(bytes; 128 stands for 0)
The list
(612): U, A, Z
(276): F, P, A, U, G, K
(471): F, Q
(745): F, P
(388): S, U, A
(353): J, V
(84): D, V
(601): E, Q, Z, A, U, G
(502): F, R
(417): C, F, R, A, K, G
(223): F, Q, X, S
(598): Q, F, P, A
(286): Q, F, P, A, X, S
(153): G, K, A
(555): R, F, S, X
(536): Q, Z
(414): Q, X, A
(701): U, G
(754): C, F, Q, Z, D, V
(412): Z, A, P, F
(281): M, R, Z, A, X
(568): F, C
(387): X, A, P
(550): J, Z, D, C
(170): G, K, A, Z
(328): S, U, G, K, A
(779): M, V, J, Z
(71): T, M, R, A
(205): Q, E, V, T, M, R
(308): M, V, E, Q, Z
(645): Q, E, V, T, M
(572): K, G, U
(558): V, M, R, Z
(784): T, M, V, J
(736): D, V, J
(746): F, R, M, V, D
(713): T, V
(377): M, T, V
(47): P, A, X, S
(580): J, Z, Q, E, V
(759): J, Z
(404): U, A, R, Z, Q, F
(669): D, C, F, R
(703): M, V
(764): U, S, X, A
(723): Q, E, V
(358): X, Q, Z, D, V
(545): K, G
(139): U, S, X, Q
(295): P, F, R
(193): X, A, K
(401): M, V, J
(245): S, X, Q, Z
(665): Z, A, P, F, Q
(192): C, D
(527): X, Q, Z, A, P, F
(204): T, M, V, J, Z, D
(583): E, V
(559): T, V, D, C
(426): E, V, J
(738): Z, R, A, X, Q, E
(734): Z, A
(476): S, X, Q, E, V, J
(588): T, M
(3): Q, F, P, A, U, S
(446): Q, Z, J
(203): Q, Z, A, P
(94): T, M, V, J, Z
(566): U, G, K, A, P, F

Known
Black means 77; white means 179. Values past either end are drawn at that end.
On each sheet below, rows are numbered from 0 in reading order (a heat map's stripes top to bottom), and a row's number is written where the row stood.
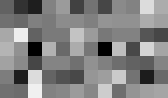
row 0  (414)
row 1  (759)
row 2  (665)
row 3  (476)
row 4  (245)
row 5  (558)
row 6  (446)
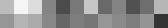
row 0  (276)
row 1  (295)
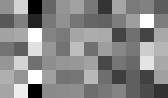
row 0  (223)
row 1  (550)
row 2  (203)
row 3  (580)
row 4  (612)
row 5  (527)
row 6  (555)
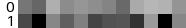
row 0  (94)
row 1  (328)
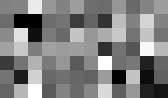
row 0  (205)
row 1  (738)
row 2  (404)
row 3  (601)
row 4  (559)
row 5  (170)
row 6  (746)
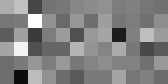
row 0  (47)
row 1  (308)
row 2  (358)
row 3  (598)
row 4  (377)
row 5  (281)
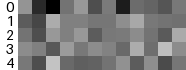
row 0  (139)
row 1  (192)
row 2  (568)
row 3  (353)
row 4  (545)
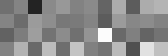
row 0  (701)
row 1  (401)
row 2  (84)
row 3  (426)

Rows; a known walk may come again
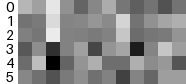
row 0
(412)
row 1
(446)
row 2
(536)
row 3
(358)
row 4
(471)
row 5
(388)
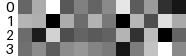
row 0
(746)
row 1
(476)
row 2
(153)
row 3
(204)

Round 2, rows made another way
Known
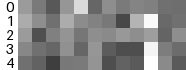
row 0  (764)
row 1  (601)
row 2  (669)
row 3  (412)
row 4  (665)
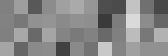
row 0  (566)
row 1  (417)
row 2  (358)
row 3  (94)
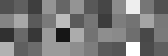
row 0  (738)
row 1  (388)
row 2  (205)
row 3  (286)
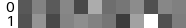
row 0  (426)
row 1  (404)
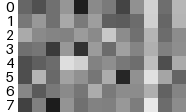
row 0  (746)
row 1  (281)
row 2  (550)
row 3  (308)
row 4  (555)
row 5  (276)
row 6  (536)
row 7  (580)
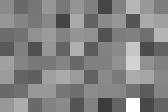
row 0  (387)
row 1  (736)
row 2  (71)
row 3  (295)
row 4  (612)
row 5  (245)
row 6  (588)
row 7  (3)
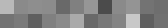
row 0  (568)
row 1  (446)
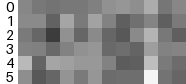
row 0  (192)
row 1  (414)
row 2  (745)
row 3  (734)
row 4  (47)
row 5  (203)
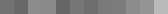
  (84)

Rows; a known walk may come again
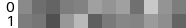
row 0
(759)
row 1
(139)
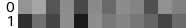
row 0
(401)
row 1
(645)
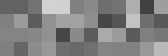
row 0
(555)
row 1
(566)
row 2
(784)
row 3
(84)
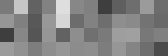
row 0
(328)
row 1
(764)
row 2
(502)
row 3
(701)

